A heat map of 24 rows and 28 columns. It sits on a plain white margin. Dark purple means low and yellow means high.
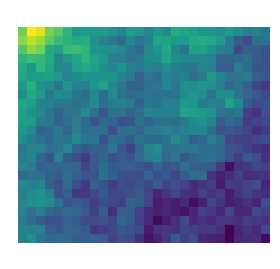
There are no regular stripes. The ninth with the lowest average is the bottom right. The field is mottled with small blotches. The halves do not mirror each other. The ninth with the highest average is the top left. There is an overall slope up to the top left.
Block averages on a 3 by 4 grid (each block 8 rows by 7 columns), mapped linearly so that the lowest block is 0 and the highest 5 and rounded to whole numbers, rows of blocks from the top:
5342 / 3231 / 2100
